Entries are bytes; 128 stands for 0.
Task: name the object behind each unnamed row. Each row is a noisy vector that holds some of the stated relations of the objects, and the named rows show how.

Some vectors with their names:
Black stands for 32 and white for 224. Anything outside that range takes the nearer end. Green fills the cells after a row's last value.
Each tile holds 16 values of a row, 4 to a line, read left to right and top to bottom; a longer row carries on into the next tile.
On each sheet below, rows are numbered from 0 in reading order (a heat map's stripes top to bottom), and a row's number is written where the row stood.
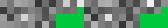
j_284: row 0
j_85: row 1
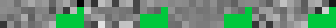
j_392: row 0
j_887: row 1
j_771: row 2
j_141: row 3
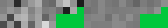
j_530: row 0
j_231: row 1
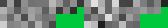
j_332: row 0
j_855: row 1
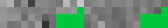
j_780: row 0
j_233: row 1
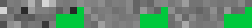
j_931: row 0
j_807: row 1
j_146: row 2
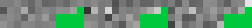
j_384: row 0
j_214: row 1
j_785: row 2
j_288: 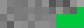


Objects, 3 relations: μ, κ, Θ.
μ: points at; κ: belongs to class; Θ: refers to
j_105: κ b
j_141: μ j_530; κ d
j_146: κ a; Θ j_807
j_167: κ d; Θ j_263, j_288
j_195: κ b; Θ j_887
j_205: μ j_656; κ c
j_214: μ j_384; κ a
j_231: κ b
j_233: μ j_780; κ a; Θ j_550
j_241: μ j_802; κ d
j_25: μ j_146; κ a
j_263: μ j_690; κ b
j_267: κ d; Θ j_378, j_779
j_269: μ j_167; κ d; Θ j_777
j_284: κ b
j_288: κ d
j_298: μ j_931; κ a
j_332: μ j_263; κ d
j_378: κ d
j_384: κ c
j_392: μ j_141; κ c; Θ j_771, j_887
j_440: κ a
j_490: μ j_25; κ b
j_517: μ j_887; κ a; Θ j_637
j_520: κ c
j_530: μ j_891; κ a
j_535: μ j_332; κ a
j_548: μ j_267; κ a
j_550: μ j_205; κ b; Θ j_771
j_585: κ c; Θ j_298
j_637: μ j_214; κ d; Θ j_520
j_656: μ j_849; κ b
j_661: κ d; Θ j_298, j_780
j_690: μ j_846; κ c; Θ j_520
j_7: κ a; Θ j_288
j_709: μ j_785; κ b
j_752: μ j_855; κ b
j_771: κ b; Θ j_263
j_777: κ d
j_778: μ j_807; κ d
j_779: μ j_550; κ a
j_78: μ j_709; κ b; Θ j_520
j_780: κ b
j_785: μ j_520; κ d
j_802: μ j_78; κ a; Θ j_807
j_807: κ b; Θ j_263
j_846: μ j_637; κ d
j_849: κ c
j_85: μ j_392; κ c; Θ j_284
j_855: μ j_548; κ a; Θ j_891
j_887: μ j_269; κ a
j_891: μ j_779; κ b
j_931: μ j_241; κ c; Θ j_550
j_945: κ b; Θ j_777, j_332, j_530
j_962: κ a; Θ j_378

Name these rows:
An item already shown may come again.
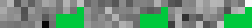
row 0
j_298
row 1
j_777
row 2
j_78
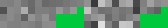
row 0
j_384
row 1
j_887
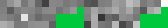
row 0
j_267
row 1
j_78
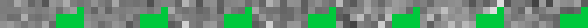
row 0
j_962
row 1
j_752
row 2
j_167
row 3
j_167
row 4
j_779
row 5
j_520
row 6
j_945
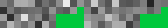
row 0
j_85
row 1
j_548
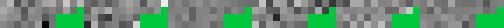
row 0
j_298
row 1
j_709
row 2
j_535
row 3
j_263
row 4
j_517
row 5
j_752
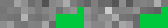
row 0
j_962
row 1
j_777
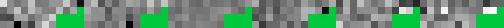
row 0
j_891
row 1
j_298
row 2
j_849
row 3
j_205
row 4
j_690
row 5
j_637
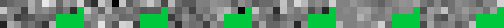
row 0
j_802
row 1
j_269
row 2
j_550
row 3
j_241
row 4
j_378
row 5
j_785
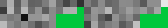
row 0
j_846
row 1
j_785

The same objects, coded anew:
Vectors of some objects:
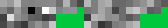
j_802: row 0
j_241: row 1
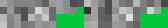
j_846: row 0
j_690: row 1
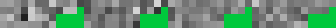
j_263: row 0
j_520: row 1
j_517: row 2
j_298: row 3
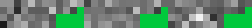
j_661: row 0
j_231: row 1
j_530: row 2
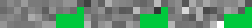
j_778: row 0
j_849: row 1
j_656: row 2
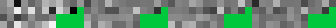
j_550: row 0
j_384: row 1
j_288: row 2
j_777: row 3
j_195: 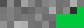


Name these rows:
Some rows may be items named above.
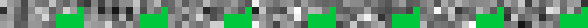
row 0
j_690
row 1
j_267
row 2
j_779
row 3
j_637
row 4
j_530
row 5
j_205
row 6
j_78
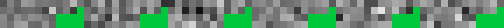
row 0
j_780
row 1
j_785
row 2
j_962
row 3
j_752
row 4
j_931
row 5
j_855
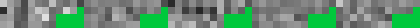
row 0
j_690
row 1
j_535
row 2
j_378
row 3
j_85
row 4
j_298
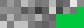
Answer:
j_167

